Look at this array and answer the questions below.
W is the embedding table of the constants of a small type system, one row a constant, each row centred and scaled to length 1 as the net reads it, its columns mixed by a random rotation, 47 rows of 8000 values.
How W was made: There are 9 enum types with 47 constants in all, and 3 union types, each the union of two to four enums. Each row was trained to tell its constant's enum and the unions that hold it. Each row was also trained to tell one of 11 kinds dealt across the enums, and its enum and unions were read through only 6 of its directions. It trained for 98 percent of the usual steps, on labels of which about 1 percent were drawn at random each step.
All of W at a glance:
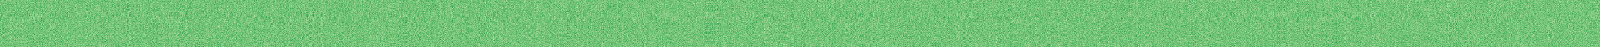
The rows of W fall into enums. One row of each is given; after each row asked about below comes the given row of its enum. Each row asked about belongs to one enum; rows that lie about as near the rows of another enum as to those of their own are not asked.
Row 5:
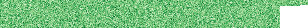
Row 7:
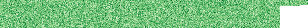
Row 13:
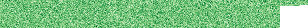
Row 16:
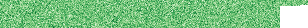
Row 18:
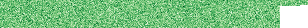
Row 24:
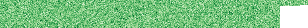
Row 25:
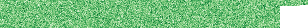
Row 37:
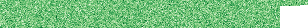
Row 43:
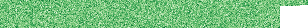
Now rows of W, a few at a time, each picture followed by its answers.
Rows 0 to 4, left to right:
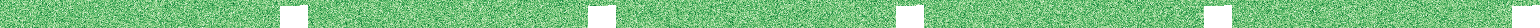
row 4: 16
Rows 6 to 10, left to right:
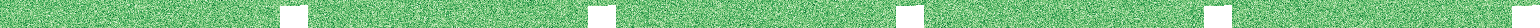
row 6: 5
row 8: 43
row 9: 5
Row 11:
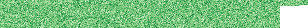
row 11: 18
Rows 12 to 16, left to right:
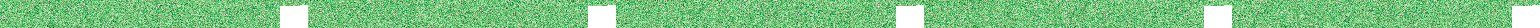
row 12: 16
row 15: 16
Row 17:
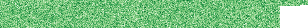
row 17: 18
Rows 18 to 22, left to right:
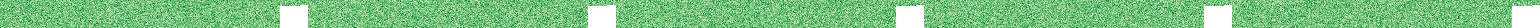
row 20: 7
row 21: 25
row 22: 18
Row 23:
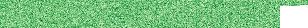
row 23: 24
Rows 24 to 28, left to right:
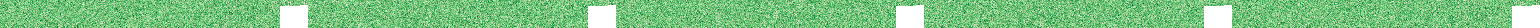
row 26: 37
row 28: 24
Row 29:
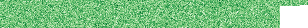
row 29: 7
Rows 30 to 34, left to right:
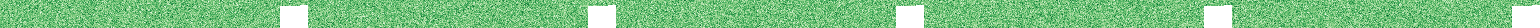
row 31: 5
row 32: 37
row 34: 16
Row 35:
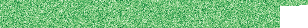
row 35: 13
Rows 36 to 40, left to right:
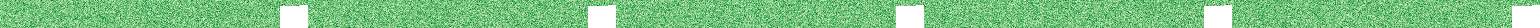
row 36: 13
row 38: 7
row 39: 37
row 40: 16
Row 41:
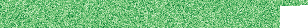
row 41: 7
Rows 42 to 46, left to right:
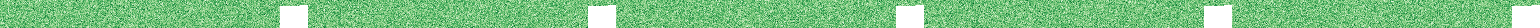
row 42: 7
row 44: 13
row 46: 13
